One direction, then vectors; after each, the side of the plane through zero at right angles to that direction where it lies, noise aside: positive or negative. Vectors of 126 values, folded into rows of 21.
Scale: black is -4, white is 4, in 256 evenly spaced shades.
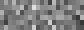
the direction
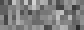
positive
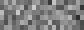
positive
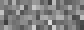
positive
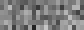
negative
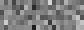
negative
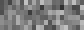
negative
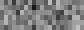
negative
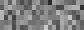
positive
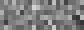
positive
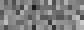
negative
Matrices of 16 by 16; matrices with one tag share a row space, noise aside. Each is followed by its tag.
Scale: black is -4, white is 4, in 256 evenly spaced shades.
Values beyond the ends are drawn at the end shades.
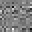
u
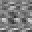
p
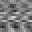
p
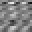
p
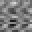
p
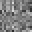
u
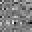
u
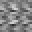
p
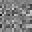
u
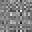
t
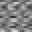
p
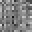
u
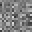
u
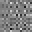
t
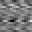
p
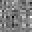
u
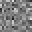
u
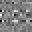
u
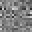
u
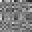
u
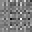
t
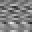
p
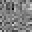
u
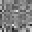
u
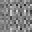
t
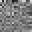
u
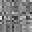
u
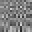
t
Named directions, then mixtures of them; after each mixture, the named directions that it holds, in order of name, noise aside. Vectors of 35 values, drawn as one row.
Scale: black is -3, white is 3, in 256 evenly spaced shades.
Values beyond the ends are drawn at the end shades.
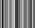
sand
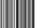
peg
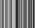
peg, sand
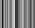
sand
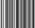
peg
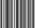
peg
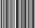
peg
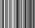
peg, sand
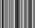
sand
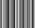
peg, sand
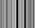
peg, sand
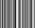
peg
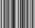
sand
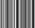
peg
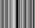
peg, sand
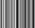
peg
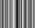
peg, sand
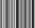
peg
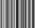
peg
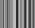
peg, sand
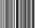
peg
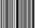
peg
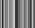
sand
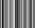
sand
